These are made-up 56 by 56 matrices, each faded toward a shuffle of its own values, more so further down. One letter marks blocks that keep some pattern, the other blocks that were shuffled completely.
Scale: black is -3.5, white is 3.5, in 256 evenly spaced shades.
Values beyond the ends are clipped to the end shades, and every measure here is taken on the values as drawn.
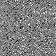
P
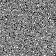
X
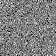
P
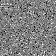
X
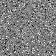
P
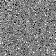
P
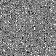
P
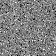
X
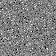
X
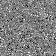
X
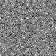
P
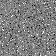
X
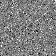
X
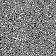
X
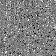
P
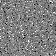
X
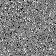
X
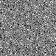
P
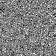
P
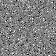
P
